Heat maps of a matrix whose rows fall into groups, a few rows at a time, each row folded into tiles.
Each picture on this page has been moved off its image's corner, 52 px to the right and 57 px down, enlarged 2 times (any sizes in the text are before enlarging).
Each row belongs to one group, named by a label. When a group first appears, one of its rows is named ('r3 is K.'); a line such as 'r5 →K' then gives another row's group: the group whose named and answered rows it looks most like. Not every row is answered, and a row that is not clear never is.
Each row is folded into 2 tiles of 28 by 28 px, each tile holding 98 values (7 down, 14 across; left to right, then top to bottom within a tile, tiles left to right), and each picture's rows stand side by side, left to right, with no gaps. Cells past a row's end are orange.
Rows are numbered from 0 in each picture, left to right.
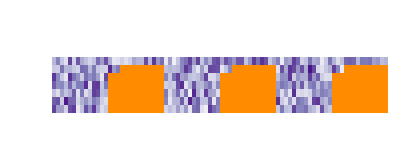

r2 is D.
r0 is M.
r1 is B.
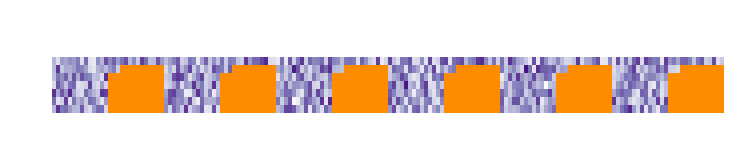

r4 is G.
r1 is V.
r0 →D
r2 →B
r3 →D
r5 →B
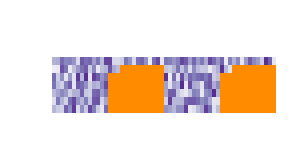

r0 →M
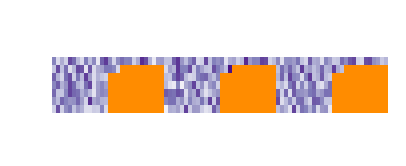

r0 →D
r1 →V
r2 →D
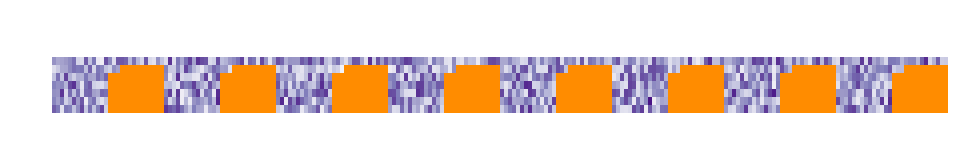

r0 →D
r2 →M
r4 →V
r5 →G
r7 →B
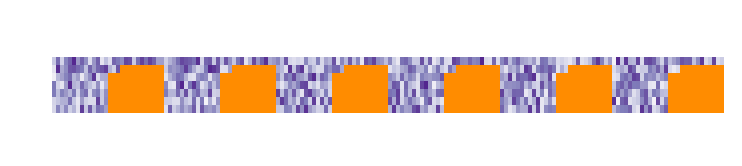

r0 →B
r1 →B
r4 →G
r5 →B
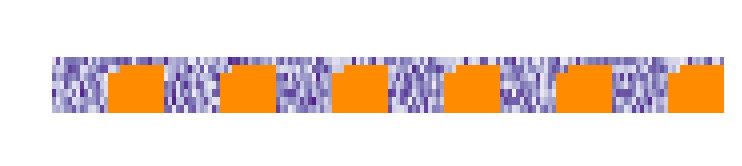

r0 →B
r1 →D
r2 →G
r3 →G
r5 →G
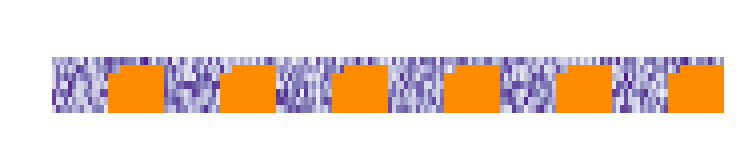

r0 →D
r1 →M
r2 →V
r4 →M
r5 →B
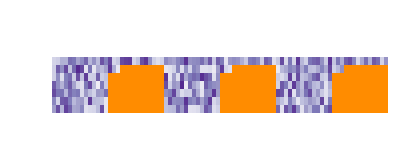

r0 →D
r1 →M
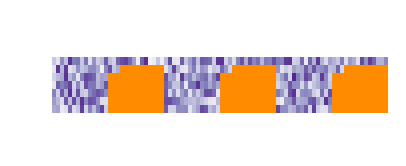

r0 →D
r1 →M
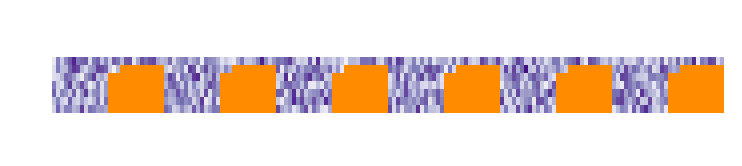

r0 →B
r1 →G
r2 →G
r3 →G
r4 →D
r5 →V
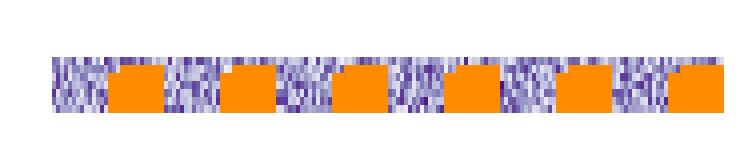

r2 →V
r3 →G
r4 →D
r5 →V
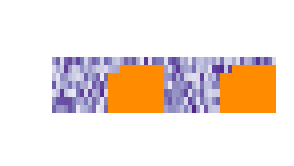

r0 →M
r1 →V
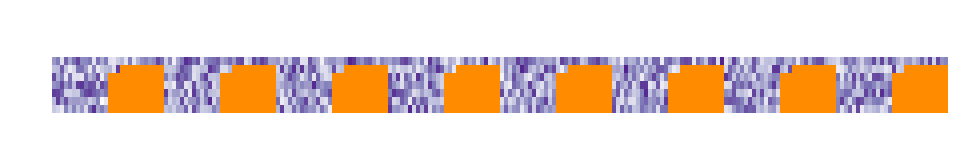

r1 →B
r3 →G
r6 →V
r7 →M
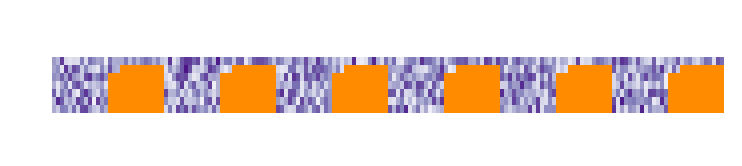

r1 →B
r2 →G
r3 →B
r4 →G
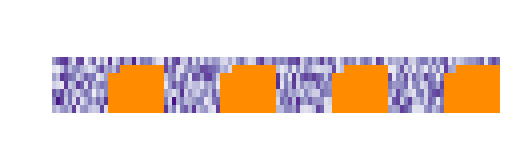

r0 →V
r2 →M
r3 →M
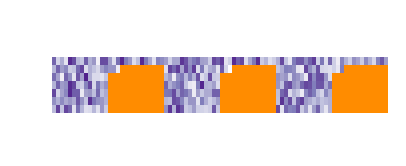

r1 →D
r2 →M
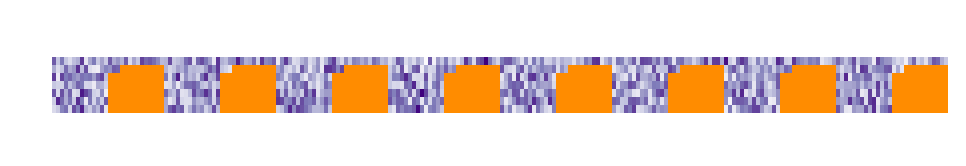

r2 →V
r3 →V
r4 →G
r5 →M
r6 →D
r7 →G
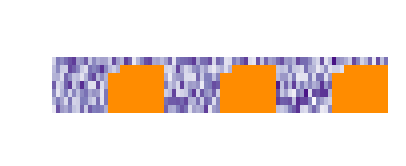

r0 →B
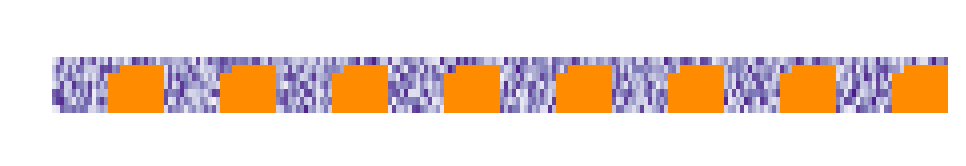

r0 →V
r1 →D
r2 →V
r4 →B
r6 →D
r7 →G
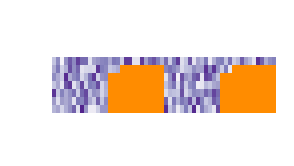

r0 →B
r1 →G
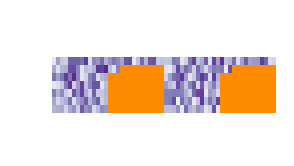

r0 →B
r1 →V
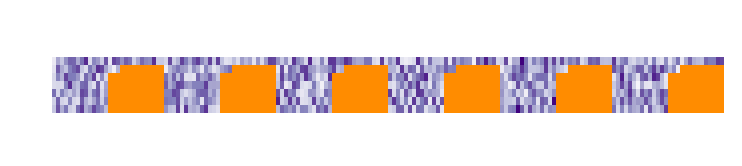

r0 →B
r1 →M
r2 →D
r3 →V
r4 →B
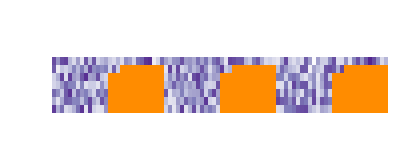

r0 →G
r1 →D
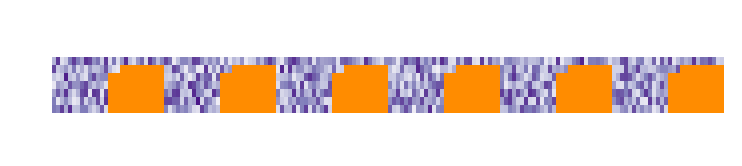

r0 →B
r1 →M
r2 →D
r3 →M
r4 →V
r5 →V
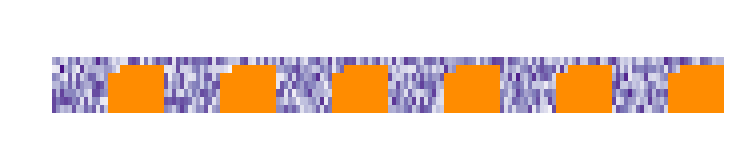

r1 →M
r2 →B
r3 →M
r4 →G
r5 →D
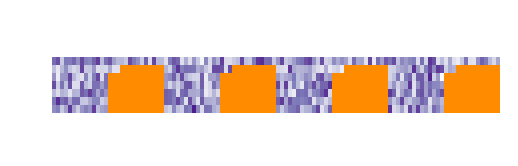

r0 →M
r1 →V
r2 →M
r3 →G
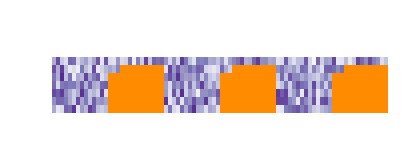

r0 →M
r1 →D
